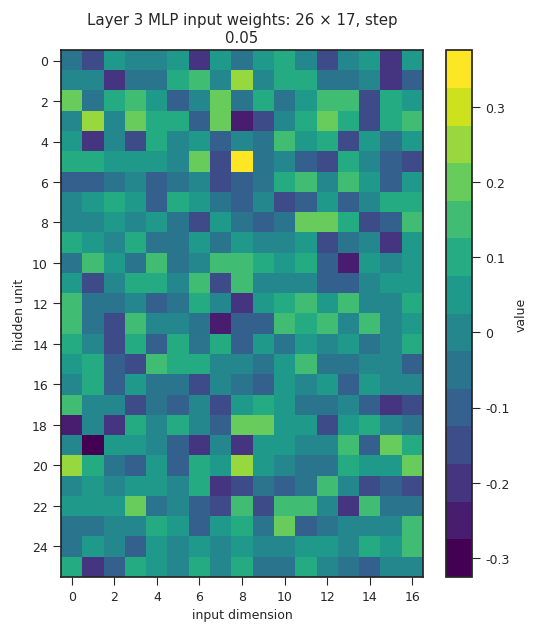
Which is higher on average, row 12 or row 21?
row 12
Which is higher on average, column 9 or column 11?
column 11
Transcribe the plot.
Title: Layer 3 MLP input weights: 26 × 17, step 0.05
x-axis: input dimension, ticks 0 2 4 6 8 10 12 14 16
y-axis: hidden unit, ticks 0 2 4 6 8 10 12 14 16 18 20 22 24 (0 at the top)
Colour bar: value, ticks -0.3 -0.2 -0.1 0 0.1 0.2 0.3
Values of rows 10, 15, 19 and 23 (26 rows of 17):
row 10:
-0.05 0.15 0.05 -0.05 0.15 -0.05 0 0.15 0.15 0.1 0.05 0.1 -0.1 -0.25 0.05 0 0.05
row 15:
0.05 0.1 -0.1 -0.15 0.15 0.1 0.1 0 0 -0.05 0.05 0.15 -0.05 -0.05 0 0 -0.1
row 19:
0 -0.3 0.05 0.05 0 -0.1 -0.2 0 -0.2 0.05 0.05 0 0 0.15 -0.1 0.2 0.1
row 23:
-0.05 -0.05 0 0 0.1 0.05 -0.1 0.05 0.1 -0.05 0.2 -0.1 -0.05 0 0 0 0.15
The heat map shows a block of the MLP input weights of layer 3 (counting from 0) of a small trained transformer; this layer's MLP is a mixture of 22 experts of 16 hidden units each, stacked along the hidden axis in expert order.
